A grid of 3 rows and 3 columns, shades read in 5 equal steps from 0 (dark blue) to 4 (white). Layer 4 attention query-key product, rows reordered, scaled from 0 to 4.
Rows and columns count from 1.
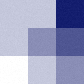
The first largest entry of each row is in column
1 1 1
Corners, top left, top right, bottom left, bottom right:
3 0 4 2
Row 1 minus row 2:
0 1 -1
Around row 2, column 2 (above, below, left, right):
3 3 3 1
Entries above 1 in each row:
2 2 3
